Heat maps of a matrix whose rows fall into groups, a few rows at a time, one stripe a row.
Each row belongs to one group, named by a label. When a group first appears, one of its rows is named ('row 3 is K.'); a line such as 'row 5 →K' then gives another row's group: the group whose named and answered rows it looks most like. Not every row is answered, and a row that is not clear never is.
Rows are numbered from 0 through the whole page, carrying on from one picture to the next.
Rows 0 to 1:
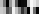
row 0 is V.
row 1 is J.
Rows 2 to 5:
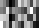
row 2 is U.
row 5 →J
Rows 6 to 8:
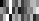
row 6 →V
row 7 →V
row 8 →J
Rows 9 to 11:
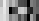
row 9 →J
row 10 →U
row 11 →J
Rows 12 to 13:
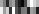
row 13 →J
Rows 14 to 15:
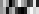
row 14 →U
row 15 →V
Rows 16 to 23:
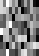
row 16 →J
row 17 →J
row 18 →U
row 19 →V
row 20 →J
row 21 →U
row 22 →V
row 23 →U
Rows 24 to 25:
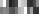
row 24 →U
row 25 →U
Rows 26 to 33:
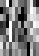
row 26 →J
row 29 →V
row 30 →V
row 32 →J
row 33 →J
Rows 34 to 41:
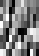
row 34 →U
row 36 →J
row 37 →J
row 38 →V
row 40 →U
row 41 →J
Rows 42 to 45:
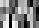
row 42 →U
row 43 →U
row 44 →J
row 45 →J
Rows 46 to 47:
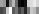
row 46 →V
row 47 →V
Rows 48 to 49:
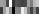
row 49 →U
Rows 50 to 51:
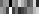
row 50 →U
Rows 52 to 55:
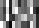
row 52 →J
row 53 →J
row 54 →U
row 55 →J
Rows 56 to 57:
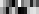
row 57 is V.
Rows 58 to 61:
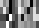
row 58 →U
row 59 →U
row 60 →V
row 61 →U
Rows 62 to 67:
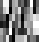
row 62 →J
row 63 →J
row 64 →V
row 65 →V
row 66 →V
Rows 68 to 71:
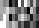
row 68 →U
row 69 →J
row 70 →U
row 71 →J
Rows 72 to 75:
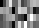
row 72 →V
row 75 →U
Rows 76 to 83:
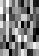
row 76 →J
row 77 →J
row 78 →U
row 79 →J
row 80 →J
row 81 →U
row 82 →V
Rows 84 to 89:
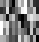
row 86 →V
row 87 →J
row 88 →J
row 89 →U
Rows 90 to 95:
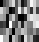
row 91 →U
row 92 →V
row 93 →V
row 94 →U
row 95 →J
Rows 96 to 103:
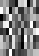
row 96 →U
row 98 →V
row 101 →J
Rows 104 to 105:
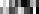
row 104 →J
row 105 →U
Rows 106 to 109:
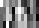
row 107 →U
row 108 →U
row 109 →U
